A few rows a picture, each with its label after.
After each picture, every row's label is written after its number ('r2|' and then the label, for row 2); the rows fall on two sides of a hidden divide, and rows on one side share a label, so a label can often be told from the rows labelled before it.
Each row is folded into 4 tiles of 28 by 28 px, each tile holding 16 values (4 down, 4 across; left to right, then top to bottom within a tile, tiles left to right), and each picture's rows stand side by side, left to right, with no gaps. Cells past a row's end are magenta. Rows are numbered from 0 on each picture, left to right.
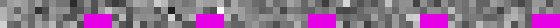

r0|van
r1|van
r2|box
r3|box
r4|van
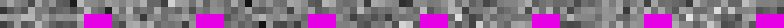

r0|box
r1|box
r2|box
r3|van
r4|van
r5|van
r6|box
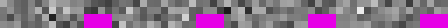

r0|box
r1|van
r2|box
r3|van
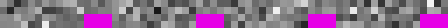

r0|box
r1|van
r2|van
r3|box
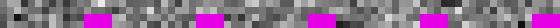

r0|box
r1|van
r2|van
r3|van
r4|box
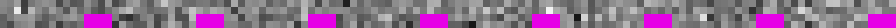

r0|box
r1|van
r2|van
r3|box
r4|van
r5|van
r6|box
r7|box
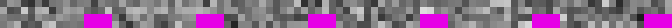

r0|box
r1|van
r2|box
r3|van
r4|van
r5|van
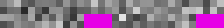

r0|box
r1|van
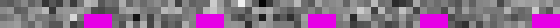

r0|box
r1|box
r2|box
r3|van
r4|van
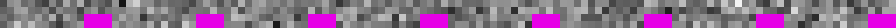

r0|box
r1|van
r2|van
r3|box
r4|box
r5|box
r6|van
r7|van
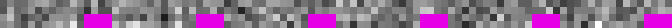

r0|van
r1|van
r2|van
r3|van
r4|van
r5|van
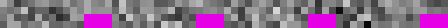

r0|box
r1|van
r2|van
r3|box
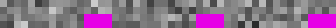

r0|box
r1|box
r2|van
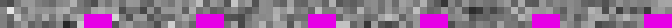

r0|box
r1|van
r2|van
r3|van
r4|box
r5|box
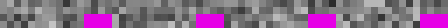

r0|van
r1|van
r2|van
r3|van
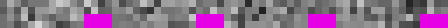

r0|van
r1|box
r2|van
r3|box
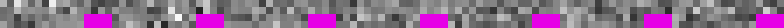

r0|van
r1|box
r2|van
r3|box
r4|box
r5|box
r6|van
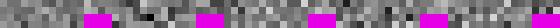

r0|van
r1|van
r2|van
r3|van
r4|box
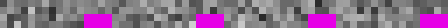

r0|box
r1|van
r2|van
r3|box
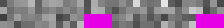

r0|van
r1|van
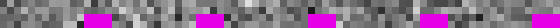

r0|van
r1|van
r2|van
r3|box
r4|van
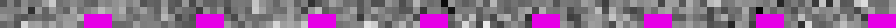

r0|van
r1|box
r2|van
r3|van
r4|box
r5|van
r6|box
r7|van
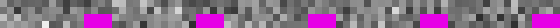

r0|box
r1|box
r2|van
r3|box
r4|box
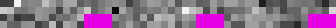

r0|van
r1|box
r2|box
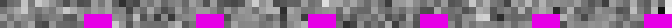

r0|van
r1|van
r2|van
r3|box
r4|van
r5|box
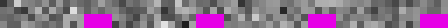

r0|van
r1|van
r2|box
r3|box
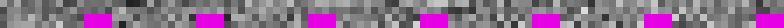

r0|box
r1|box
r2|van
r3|van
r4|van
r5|van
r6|box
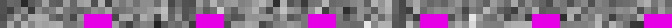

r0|van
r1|van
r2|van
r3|van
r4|van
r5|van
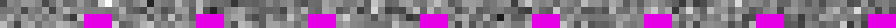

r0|van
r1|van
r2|box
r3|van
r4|van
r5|van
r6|box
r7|van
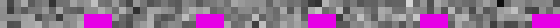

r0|van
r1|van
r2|van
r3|box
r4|box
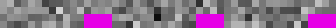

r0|van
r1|van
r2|box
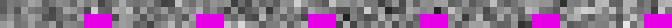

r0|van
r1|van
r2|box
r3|box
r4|van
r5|van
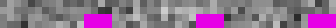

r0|van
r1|van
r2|van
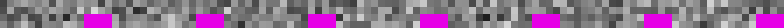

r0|van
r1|van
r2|van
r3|van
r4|van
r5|van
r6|van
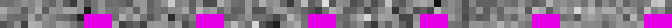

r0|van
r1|van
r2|van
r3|box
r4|van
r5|van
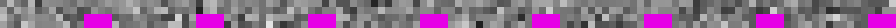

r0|van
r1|van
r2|box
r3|van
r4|box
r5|box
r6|box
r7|box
